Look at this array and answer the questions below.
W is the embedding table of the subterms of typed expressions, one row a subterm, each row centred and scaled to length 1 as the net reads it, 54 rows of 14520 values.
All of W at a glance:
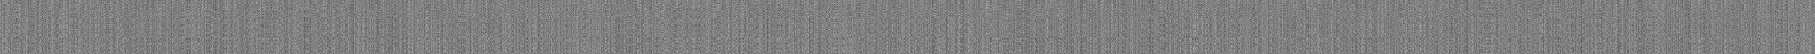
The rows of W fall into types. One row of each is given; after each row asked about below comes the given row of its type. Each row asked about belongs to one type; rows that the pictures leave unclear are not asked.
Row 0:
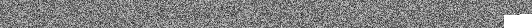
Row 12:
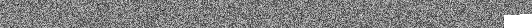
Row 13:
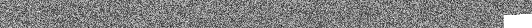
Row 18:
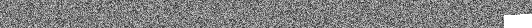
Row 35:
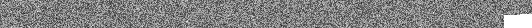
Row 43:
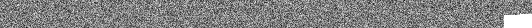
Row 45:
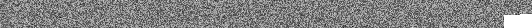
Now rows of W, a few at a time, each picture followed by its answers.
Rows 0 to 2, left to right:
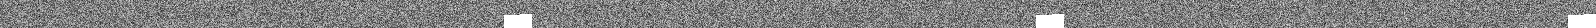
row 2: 0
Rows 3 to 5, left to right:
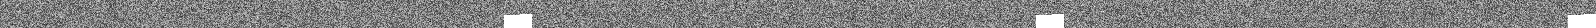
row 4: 13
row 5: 13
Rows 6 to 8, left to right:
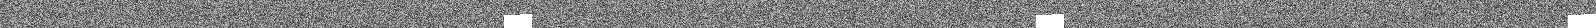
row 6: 45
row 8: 13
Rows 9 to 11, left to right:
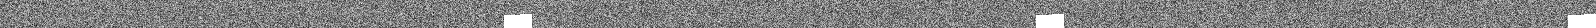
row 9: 45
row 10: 35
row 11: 18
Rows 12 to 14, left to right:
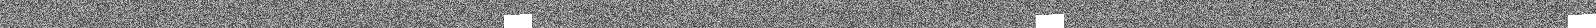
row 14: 43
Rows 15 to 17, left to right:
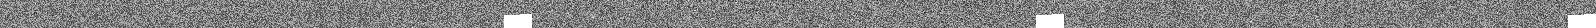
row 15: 13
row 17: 35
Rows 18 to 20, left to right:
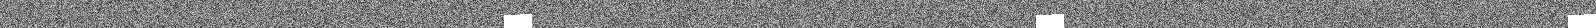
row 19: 12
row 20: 45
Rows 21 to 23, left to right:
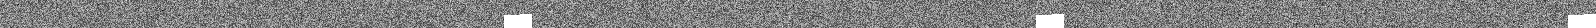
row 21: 12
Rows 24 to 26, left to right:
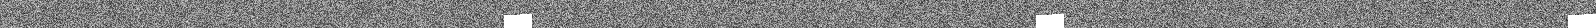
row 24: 35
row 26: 35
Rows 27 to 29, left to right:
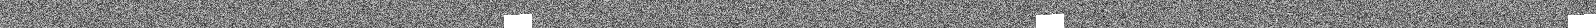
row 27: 12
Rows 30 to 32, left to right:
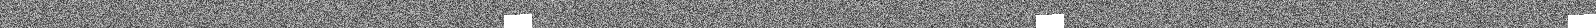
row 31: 35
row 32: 43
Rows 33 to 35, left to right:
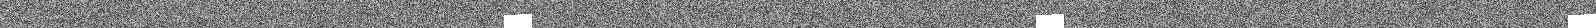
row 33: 13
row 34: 0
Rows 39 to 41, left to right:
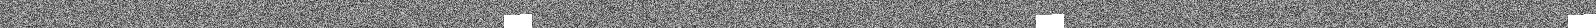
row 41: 0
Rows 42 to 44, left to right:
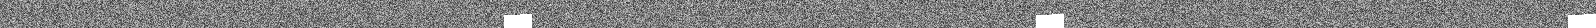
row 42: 45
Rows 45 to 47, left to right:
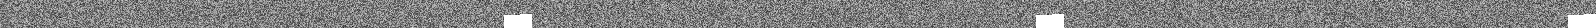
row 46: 45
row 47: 0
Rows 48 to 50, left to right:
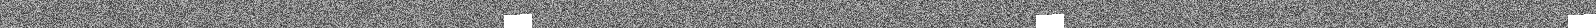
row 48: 35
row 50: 0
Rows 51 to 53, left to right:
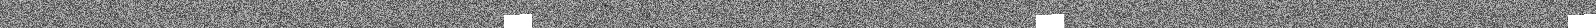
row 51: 0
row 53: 45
